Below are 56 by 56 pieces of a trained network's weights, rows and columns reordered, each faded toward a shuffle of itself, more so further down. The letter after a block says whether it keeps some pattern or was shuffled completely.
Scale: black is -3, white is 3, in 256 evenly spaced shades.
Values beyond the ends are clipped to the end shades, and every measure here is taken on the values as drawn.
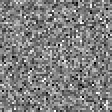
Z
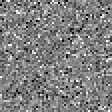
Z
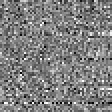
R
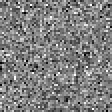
Z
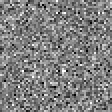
R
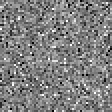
Z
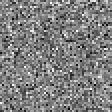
Z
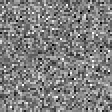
Z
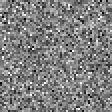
Z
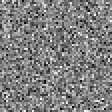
Z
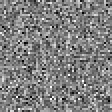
R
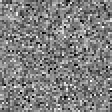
Z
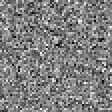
Z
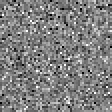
Z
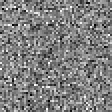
R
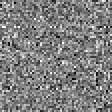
R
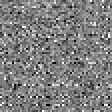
R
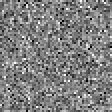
Z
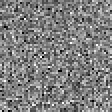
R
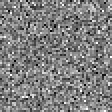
Z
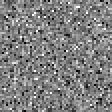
Z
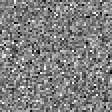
Z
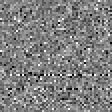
R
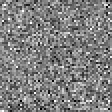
R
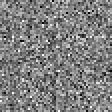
R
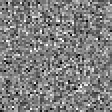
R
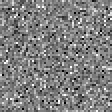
Z
